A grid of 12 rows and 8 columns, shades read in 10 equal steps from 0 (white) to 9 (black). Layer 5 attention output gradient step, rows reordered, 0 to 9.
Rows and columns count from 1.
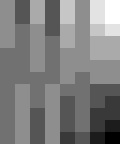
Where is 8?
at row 11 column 8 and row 12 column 7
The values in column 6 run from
4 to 6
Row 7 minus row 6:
0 0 1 0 0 1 0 0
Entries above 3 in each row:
4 4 5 5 6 8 8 8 8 8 8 8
